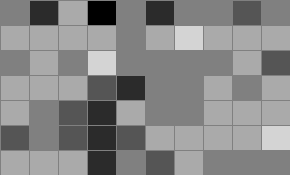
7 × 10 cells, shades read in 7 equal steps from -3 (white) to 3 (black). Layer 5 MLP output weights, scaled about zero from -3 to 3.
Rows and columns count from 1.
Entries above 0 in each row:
4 0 1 2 2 4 2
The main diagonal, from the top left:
0 -1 0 1 -1 -1 -1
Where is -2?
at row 2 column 7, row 3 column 4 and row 6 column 10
